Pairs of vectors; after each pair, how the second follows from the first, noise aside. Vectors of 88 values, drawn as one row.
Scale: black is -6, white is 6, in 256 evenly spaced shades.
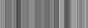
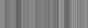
shrunk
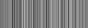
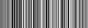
scaled up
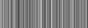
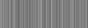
shrunk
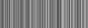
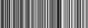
scaled up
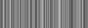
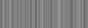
shrunk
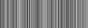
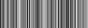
scaled up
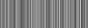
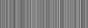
shrunk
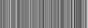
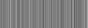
shrunk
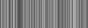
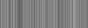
shrunk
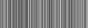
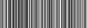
scaled up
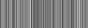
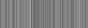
shrunk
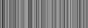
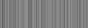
shrunk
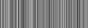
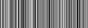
scaled up
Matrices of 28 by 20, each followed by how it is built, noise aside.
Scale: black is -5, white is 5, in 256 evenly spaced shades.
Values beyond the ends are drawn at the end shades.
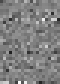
uneven rows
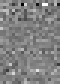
uneven rows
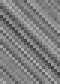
Toeplitz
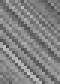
Toeplitz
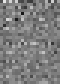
uneven rows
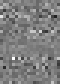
uneven rows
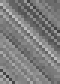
Toeplitz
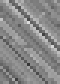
Toeplitz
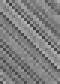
Toeplitz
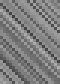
Toeplitz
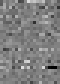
uneven rows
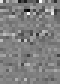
uneven rows
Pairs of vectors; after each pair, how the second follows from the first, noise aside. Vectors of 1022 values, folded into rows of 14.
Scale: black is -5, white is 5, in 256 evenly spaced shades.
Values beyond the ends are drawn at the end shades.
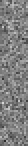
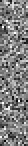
scaled up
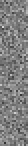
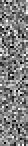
scaled up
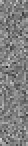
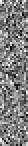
scaled up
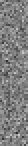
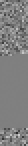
partly zeroed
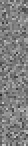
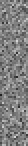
copied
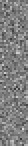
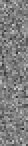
sign-scrambled
